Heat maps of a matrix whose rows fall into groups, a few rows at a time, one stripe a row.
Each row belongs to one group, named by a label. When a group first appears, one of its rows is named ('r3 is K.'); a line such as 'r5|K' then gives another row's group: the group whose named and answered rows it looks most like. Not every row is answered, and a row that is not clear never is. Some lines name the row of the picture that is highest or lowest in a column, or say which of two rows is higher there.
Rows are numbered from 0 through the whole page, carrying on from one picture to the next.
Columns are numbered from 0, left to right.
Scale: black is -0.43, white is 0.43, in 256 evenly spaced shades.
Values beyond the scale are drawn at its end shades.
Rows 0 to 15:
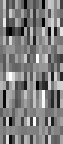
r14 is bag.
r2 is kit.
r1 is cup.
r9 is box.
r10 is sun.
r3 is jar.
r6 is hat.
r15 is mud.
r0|kit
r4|cup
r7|sun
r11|sun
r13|mud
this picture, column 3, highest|8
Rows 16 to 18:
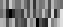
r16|cup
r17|jar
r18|box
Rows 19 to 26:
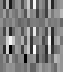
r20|box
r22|mud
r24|mud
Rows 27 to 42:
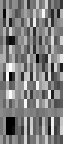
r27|hat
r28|sun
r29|mud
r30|cup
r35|mud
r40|jar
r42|hat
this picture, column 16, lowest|41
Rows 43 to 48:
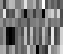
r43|sun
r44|kit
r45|hat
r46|jar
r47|jar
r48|box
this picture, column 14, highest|43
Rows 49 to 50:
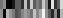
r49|jar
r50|sun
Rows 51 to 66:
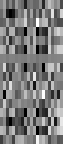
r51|kit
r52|jar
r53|hat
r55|mud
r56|box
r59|mud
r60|cup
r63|box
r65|box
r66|hat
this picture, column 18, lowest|64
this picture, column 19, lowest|61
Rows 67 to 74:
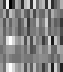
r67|mud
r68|cup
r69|hat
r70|hat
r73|sun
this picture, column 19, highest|72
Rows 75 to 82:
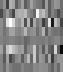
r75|cup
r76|hat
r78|sun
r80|bag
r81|mud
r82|sun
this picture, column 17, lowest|77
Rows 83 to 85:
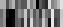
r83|box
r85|jar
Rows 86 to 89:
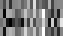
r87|sun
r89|sun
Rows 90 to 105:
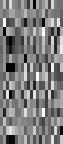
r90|cup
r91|sun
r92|kit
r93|sun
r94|jar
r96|box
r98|hat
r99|cup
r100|mud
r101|box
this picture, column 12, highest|98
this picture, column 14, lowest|92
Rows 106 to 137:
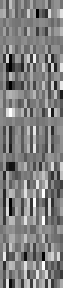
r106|cup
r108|sun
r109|box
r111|cup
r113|jar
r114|cup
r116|bag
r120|mud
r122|mud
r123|kit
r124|jar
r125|sun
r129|mud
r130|sun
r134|kit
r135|sun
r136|hat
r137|mud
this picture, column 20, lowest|116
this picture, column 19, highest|134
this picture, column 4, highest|118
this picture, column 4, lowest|124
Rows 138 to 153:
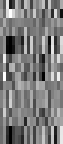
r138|mud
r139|bag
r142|jar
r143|jar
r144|kit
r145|cup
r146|kit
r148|cup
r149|cup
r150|kit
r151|box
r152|jar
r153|jar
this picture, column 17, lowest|139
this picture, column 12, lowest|151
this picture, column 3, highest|139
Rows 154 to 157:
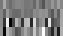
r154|kit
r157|sun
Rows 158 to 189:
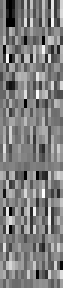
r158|jar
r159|jar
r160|jar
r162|kit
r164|mud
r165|cup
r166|hat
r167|jar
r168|hat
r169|box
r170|mud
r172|cup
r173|cup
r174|kit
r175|kit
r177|box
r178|mud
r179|sun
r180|box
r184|kit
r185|kit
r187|bag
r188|box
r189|sun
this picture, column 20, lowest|187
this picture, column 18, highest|187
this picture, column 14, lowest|162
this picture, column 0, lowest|166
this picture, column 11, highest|181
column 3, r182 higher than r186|Yes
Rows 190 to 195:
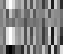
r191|cup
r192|kit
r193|bag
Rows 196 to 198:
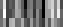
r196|kit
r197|kit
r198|cup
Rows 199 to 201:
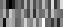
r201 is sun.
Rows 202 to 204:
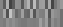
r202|mud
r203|cup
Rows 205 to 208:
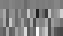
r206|box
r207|cup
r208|hat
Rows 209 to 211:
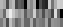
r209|box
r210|bag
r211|cup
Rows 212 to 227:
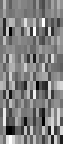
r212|kit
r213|kit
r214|sun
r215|mud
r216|kit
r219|sun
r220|cup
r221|box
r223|cup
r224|kit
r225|kit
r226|jar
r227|bag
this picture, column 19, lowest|214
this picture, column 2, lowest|226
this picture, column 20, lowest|227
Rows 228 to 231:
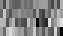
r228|sun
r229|kit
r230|box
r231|bag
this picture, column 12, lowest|230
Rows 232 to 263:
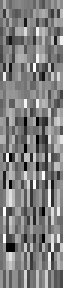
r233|sun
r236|jar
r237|hat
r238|hat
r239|mud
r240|kit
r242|bag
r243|hat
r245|box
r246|kit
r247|box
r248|box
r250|box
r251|sun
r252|mud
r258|kit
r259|jar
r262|hat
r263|hat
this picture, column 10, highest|259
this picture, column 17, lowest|252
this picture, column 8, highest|243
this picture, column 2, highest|249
